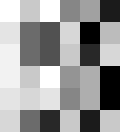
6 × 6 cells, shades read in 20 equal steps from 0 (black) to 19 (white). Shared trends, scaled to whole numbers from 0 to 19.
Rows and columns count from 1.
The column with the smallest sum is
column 5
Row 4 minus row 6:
2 7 16 -4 11 -15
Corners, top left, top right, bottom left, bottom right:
19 2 16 15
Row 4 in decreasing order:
19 18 15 13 11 0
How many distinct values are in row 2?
6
